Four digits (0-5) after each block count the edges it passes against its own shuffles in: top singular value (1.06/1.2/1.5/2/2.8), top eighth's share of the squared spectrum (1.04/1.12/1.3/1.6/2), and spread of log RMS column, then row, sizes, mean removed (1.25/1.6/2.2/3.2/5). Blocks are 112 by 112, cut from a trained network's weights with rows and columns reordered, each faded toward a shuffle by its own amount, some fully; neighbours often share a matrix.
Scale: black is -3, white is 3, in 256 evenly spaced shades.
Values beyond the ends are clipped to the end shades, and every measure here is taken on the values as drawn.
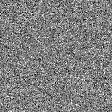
3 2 0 1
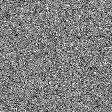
1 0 0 0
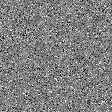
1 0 0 0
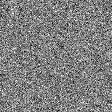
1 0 0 0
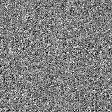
2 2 0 2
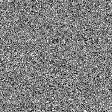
3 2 1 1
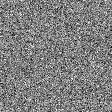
0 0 0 0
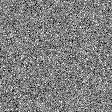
0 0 0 0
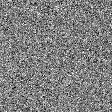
1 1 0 0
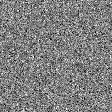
1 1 0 0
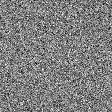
0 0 0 0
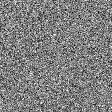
0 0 0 0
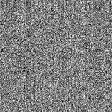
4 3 0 0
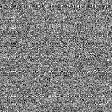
4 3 1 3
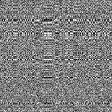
5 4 2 4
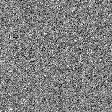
2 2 0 1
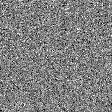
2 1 0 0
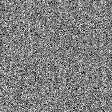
2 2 0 1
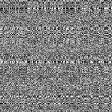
5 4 2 4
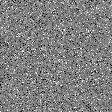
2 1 0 0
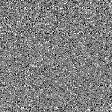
3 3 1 2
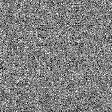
3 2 0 1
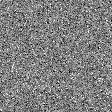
1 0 0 0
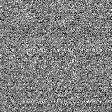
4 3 1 2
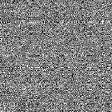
4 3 2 2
